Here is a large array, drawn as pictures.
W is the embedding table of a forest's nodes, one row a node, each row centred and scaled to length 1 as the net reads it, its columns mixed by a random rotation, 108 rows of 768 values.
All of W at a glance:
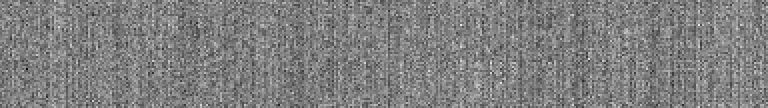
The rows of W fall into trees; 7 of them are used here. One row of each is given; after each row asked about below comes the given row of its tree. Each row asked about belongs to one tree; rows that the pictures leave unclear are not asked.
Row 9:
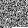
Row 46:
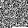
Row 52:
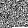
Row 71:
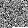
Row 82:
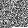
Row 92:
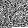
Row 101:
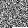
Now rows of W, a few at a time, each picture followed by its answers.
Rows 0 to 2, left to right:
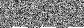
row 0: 46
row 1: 52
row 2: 82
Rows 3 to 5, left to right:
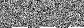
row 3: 82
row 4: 71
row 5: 52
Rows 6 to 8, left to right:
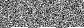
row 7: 46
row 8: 52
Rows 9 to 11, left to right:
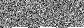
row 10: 46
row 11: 92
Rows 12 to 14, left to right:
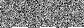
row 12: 46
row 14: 9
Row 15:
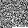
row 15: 9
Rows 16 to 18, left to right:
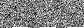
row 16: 52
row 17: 92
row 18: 82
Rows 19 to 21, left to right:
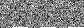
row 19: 52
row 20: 52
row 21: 46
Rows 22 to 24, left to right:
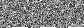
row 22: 52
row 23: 9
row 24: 46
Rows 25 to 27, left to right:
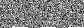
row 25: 46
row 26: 52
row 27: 52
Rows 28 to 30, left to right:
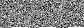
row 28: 92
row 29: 52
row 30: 52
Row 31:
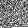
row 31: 92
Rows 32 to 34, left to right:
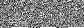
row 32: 92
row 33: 52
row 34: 9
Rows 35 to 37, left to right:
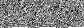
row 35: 92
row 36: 92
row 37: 71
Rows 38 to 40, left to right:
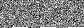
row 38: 101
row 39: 9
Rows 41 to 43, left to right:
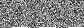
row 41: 71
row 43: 46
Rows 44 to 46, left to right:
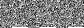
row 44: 46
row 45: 92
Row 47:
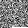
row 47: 46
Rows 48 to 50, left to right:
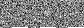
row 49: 9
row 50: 92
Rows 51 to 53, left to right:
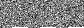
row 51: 9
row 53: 101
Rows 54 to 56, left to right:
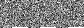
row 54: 9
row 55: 9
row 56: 52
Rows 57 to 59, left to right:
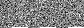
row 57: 92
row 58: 82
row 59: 52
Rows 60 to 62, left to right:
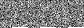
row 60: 46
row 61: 46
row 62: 101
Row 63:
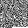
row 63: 101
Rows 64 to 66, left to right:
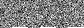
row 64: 46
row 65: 101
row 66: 92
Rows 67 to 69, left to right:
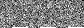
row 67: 101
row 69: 46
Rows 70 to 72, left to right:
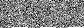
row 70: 92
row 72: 101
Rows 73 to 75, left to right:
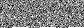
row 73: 101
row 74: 92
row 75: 101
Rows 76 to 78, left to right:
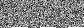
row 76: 92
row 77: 9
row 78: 46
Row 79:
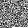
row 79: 82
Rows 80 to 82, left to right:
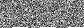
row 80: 101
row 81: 92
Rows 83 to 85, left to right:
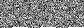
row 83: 101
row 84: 52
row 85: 101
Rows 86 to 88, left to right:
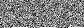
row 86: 101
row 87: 92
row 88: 52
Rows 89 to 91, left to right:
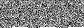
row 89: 46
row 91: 101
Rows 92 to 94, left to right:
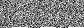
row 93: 52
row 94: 101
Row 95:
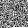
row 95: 52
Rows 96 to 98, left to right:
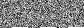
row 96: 82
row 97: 101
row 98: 9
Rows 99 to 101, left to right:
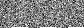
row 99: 92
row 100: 82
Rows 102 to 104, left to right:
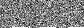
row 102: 46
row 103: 92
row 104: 9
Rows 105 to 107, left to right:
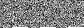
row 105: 9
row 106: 9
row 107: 46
